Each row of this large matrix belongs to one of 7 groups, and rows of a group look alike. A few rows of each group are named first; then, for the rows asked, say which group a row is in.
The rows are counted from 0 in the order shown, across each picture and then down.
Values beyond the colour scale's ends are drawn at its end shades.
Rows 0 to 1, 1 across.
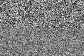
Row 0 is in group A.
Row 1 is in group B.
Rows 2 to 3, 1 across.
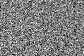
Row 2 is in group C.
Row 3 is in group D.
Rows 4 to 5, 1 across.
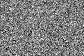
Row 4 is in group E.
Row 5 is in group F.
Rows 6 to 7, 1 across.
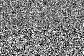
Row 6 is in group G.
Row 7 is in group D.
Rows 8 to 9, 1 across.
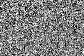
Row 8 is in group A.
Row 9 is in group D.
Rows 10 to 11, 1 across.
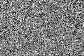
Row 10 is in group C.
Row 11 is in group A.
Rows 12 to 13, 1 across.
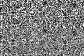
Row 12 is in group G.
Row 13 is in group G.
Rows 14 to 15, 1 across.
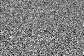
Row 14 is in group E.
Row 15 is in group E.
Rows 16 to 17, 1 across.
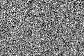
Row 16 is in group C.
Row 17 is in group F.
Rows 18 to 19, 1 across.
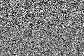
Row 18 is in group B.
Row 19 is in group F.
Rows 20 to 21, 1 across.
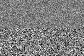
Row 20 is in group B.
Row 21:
D
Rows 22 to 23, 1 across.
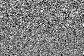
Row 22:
B
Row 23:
E
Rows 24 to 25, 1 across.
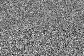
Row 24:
A
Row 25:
D
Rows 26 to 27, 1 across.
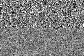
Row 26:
G
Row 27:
A
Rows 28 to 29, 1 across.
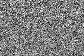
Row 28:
B
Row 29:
A
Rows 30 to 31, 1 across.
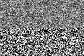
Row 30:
B
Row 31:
B
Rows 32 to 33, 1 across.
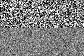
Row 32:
E
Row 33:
F
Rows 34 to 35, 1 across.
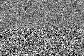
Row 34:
A
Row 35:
A
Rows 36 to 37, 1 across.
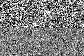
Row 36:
A
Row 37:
F
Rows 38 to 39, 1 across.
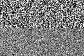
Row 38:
G
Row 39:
C
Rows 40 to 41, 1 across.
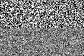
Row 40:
E
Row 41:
B
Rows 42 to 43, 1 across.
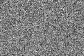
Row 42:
A
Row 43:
D
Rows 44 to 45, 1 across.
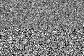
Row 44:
E
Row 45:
D
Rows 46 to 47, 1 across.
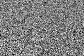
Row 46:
D
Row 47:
C
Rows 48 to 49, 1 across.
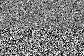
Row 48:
A
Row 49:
F
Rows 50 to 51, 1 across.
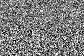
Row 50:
B
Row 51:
F
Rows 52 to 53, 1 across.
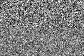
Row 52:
A
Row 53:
B
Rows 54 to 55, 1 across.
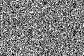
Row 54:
G
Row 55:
C
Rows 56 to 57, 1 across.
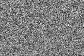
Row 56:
B
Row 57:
A
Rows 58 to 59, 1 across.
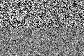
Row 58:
D
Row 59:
F
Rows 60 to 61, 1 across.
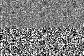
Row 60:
G
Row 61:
G
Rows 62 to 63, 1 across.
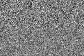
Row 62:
F
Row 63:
A
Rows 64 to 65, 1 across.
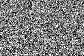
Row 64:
F
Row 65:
A
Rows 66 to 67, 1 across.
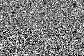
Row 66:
G
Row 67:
A
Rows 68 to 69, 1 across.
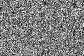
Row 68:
G
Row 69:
C
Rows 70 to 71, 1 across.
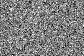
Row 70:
E
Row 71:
D
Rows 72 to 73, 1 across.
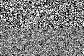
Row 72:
E
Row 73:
D
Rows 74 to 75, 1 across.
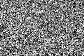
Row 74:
C
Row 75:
A
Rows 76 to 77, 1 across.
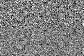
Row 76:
D
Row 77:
D
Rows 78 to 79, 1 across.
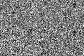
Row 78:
G
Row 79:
C
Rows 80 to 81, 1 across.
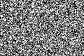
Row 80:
E
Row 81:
B
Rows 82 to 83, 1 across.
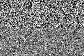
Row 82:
F
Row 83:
A
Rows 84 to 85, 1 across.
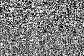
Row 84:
E
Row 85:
G
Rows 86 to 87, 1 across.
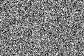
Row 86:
A
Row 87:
F
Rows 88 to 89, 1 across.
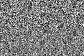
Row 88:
F
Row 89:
G
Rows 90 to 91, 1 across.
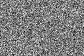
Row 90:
B
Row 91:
C
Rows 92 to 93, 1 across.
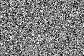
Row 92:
B
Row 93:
E
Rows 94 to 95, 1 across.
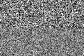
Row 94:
A
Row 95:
C
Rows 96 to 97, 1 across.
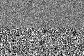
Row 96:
C
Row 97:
G
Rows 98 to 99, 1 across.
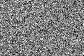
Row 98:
D
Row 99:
B
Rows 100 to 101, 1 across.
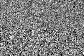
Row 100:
C
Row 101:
E
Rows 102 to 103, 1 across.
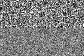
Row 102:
G
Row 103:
B
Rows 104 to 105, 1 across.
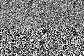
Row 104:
C
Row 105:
G
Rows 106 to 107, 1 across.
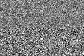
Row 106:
B
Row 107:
B
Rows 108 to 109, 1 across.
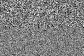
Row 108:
E
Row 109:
D
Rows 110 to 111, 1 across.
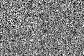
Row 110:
C
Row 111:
G
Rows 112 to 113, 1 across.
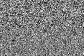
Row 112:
B
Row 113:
G
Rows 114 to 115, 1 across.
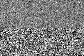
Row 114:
C
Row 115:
A
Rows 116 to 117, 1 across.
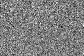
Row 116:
E
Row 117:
C
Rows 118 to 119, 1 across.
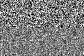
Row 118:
F
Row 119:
G
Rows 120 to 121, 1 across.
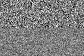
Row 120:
F
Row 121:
B
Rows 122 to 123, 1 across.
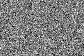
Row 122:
F
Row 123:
A
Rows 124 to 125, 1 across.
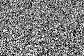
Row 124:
F
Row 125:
C
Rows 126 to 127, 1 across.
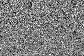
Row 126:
F
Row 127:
A
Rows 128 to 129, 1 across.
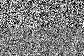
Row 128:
C
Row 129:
F
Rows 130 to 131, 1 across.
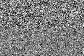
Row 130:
B
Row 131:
D
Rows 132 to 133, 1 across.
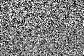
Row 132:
D
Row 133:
E
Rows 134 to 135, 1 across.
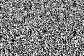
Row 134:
D
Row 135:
G
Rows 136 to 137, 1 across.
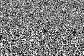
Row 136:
B
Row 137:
G
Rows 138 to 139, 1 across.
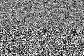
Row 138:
D
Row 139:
G
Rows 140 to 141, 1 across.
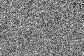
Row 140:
C
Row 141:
A
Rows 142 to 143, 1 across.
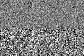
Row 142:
F
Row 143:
E
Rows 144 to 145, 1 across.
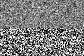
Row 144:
E
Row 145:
B
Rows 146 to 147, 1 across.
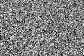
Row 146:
D
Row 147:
E
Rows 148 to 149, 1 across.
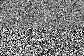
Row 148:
A
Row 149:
C
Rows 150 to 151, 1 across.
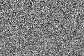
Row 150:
F
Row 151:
A
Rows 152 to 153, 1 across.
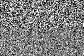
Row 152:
E
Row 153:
C
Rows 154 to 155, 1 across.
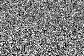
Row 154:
A
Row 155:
D
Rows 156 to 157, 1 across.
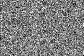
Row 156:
G
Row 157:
E
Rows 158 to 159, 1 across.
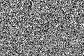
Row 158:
F
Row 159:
B
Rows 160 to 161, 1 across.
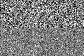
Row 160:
E
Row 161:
C
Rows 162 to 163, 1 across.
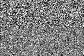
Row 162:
B
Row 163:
E
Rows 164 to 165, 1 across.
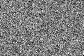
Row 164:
C
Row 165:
B
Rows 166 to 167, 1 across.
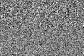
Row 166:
E
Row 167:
D
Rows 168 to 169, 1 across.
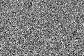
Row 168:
F
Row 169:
A
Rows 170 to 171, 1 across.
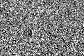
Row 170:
E
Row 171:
F
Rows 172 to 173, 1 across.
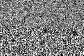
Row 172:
D
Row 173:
G
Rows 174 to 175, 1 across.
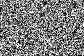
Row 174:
G
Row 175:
A
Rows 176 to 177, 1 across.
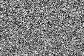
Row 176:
B
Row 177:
A
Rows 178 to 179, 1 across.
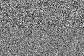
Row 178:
B
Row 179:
F
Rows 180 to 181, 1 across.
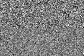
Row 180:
B
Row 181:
E
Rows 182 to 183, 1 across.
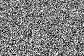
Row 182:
B
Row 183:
F
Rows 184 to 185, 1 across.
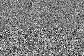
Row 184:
F
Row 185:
A
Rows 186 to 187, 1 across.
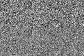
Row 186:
F
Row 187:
F
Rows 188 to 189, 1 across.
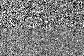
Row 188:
C
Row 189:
C
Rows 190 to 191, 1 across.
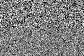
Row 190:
D
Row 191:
F
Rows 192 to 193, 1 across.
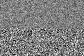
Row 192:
D
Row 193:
F
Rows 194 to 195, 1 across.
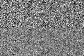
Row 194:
C
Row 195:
C
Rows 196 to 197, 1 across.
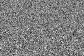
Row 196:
F
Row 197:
A
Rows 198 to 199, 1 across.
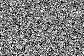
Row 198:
B
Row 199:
D
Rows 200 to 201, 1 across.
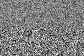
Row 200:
D
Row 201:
F
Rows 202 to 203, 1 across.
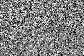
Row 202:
D
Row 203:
E
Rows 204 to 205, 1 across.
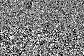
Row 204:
F
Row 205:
E
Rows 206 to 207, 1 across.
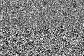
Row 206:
G
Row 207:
B
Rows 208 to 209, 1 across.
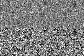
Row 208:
G
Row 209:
D
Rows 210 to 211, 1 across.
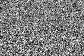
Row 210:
A
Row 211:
B
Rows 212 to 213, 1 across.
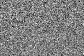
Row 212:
D
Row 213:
E
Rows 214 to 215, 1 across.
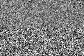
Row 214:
C
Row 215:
A
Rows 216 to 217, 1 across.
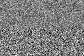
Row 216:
A
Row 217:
F
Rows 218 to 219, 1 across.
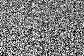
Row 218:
C
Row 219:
C
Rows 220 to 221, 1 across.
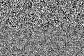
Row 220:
F
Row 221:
D
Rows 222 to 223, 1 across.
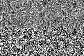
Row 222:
G
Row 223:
D
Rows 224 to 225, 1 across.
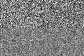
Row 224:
C
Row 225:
G
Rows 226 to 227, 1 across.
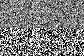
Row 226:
F
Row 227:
F
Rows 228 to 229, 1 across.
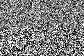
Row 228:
F
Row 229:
D
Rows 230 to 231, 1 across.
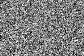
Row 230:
A
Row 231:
A
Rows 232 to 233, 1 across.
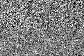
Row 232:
C
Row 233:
A
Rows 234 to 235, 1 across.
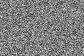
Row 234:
B
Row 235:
D
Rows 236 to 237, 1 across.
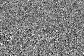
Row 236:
A
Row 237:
E
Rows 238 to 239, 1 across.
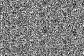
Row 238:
G
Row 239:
G
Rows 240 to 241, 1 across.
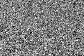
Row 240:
C
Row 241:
A
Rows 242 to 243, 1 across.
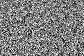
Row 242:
D
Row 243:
F
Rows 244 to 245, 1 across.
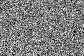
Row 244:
A
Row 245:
C
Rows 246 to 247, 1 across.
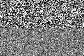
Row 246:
B
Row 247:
C
